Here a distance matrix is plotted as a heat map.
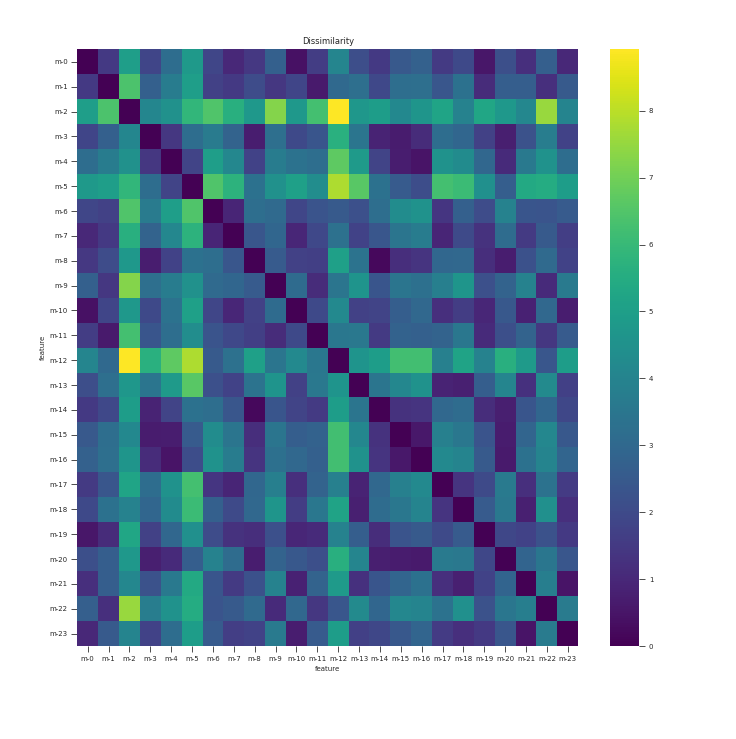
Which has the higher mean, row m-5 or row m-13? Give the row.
m-5
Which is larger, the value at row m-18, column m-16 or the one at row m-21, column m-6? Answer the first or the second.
the first
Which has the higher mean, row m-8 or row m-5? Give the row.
m-5
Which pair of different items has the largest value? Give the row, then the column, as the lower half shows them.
m-12, m-2
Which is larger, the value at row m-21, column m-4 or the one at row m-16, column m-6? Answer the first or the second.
the second
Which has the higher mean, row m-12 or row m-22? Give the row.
m-12
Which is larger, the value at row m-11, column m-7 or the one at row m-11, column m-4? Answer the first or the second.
the second
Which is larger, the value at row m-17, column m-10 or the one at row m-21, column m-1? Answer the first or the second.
the second
